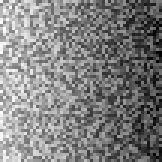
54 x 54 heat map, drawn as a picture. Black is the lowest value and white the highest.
No regular stripes run through it. The grain is fine, like static. There is an overall slope up to the left. No single row or column stands out from its neighbours.
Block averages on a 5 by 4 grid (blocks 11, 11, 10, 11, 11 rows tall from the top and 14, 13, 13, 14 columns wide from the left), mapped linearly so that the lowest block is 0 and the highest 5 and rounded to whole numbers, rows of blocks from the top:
5 3 2 0 / 5 3 2 0 / 5 3 2 0 / 5 3 2 0 / 5 3 2 0
